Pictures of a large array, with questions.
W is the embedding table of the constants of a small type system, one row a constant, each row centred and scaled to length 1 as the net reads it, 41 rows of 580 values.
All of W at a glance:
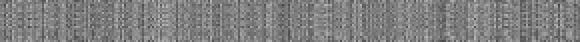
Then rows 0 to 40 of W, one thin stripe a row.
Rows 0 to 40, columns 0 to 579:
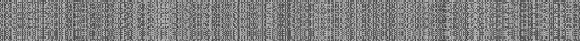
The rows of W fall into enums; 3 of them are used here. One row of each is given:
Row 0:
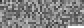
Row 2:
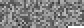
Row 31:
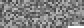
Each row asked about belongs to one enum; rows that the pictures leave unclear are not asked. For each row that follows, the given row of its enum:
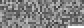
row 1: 0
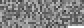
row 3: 0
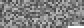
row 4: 31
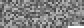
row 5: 31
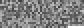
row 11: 0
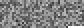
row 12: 2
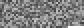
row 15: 31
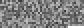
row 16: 0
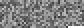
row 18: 2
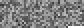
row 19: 2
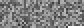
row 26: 2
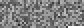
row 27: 2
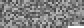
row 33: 31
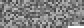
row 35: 31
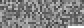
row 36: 0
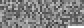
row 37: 0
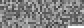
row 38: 0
